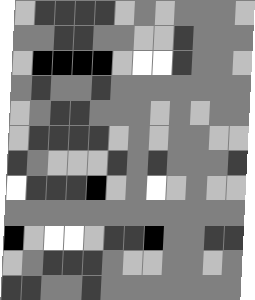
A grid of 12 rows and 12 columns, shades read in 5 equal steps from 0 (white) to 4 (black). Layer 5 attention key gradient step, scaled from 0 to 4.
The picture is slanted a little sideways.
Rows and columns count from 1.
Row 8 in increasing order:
0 0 1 1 1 1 2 2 3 3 3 4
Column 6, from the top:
1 2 1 2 2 1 3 1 2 3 2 2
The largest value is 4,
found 7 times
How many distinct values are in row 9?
1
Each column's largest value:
4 4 4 4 4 3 3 4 3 2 3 3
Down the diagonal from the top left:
1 2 4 2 2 1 2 0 2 2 1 2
